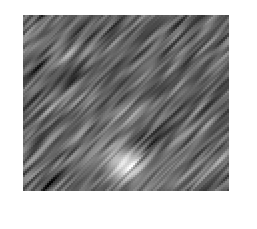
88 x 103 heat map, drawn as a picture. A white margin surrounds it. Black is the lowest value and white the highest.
A single bump stands in the bottom middle. The ninth with the highest average is the bottom middle. Streaks slant up to the right. On average the colour sits 40% of the way up the scale. No single row or column stands out from its neighbours. There are no lone odd cells.
